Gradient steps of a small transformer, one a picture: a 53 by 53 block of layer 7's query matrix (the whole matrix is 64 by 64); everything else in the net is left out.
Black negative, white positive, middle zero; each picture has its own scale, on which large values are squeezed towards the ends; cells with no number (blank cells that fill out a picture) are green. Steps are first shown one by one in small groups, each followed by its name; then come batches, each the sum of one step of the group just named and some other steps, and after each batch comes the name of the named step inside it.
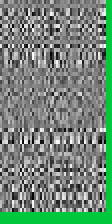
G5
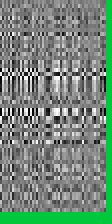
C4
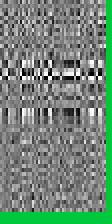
G5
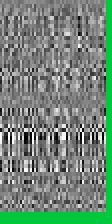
C4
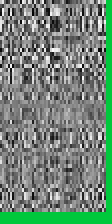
G5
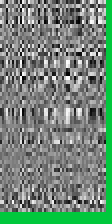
G5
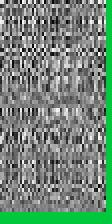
C4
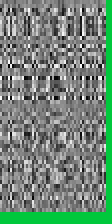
G5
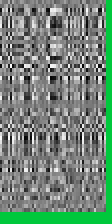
C4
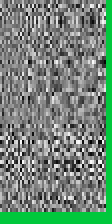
G5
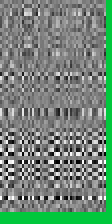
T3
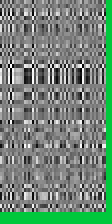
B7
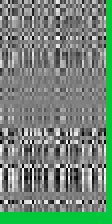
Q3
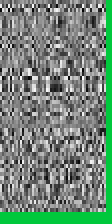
Q3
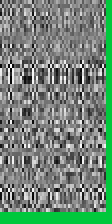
B7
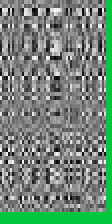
T3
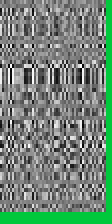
B7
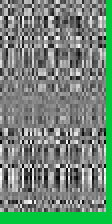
Q3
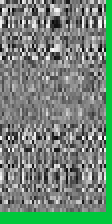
Q3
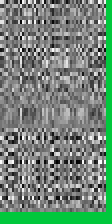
T3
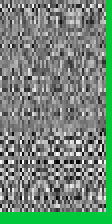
T3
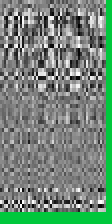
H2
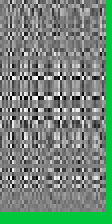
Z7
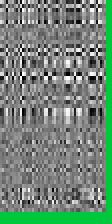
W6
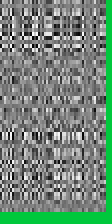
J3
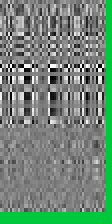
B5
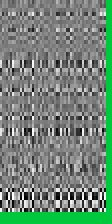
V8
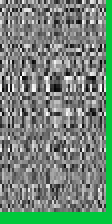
W6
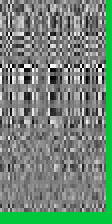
B5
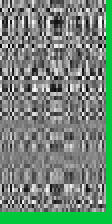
H2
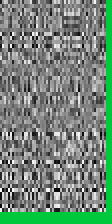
J3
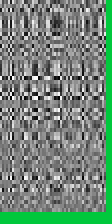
Z7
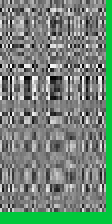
B5
